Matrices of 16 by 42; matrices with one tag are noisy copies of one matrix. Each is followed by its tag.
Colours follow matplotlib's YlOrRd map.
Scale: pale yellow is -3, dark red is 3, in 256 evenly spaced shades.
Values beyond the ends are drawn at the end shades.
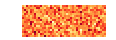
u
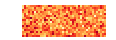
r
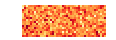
r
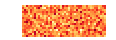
u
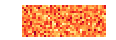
u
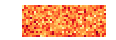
r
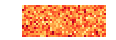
r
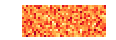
u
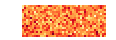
r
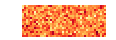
r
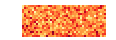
r
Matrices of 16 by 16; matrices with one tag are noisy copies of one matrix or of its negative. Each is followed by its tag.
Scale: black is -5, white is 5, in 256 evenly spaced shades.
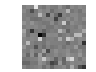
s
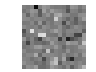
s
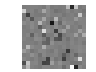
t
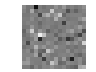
s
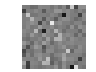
t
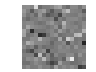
s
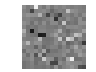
s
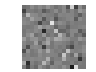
t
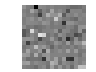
s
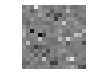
s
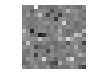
s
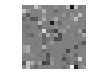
t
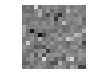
s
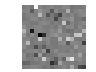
s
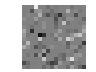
s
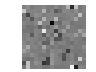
t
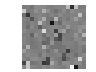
t
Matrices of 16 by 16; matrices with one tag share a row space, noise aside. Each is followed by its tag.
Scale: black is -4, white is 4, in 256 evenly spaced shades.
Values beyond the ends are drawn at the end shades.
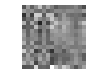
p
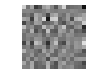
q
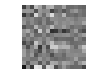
p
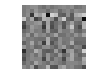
q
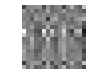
q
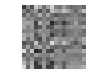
p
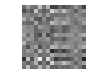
p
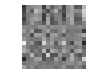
q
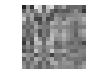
p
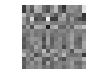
q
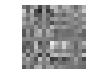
p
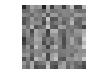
q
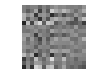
p
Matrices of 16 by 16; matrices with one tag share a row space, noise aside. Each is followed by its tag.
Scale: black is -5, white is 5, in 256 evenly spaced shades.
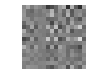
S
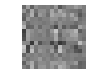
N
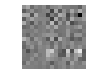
S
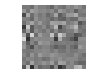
N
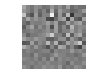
S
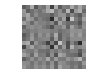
S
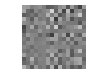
S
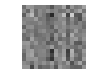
S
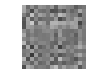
N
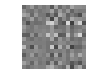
S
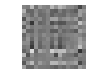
N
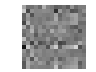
N
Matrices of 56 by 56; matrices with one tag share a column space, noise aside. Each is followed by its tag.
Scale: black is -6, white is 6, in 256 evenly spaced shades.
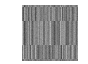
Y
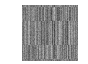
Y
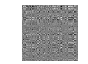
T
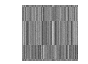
Y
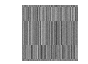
Y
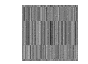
Y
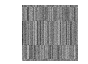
Y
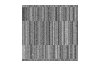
Y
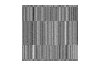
Y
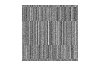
Y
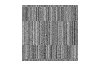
Y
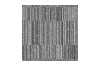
Y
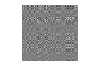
T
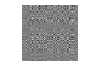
T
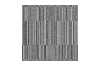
Y
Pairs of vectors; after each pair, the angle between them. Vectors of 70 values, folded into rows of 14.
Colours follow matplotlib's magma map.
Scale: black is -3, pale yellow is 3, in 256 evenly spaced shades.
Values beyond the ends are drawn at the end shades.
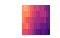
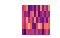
orthogonal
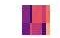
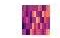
partly aligned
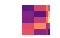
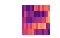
nearly parallel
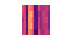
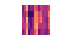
nearly opposite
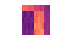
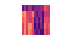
nearly opposite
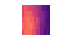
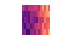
nearly opposite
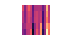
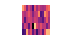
partly aligned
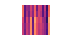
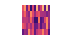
partly opposed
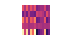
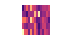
partly aligned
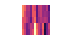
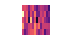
partly aligned
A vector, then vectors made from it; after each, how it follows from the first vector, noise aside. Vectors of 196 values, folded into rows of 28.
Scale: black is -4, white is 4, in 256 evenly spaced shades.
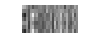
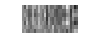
reversed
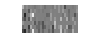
partly zeroed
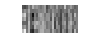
negated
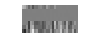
partly zeroed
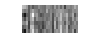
copied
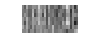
reversed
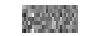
sign-scrambled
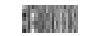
copied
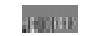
partly zeroed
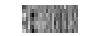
negated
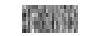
copied
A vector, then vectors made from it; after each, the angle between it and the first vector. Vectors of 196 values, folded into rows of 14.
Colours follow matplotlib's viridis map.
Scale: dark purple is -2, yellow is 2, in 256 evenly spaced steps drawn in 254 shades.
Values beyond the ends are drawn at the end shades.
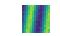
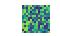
orthogonal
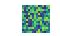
orthogonal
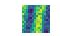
nearly opposite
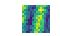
nearly opposite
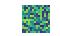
orthogonal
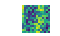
partly opposed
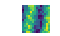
nearly parallel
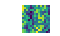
partly opposed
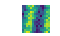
nearly parallel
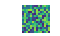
orthogonal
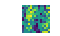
partly aligned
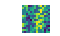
partly opposed
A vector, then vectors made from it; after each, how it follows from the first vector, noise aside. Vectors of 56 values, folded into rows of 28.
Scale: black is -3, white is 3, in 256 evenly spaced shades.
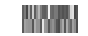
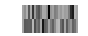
negated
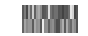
copied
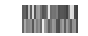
copied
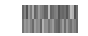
shrunk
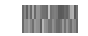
shrunk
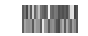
copied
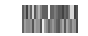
copied
